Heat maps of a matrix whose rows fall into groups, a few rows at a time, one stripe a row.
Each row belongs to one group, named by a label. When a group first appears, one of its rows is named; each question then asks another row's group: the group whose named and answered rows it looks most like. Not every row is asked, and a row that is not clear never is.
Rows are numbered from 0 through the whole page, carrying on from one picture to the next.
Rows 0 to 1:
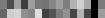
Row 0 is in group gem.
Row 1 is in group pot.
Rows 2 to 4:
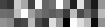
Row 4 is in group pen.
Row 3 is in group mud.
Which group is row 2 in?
pot
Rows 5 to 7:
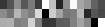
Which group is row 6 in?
pot
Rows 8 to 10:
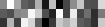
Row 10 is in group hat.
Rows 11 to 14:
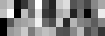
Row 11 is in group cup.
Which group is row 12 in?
cup
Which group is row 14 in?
pot
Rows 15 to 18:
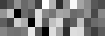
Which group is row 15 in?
gem
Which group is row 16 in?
cup
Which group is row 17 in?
pot
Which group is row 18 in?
pen
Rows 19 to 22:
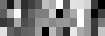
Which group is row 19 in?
gem
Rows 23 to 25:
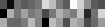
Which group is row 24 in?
hat
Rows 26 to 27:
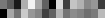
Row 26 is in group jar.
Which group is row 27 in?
hat
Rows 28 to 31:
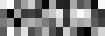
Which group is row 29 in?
gem
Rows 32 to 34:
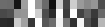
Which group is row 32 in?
jar
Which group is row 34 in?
pot
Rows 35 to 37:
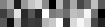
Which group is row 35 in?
jar
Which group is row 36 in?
gem
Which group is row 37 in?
gem
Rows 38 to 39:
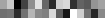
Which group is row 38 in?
cup
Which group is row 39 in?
pen
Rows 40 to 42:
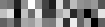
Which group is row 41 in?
cup
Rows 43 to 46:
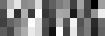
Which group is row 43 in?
pot
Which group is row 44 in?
cup
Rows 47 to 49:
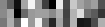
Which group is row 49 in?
mud
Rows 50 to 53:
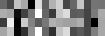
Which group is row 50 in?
pot
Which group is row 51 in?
cup
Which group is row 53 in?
cup
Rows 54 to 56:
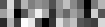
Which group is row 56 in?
hat
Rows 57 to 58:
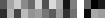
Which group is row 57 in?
pot
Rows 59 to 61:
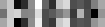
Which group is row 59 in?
cup
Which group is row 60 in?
pot
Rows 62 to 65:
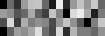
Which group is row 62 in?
jar
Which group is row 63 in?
pen
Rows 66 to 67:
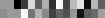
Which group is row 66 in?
jar
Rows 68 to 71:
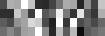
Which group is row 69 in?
pot
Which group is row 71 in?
mud
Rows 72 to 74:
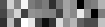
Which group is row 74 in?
hat
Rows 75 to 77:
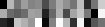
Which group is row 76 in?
pen
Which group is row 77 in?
pot
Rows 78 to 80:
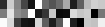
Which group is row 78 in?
cup
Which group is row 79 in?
pen
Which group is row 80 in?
cup
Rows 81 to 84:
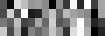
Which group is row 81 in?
mud
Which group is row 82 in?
hat
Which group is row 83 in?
gem
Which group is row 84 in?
gem
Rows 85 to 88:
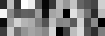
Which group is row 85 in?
hat
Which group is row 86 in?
pen
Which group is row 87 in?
pot
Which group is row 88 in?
pen
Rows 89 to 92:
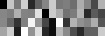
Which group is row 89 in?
hat
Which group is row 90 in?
pot
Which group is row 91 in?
jar
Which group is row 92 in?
cup
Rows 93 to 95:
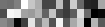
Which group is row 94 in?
pot
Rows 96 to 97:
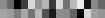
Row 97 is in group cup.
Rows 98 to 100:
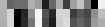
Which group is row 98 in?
pen
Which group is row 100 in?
cup
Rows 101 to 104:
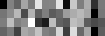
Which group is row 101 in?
mud
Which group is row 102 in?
gem
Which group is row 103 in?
pen
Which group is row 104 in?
mud
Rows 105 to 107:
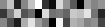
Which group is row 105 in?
cup
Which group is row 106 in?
gem
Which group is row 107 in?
jar
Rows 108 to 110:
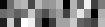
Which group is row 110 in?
hat
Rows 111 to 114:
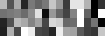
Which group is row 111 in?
gem
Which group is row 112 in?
pen
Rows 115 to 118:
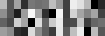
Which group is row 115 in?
gem
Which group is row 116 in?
jar
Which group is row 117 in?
pot
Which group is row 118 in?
jar
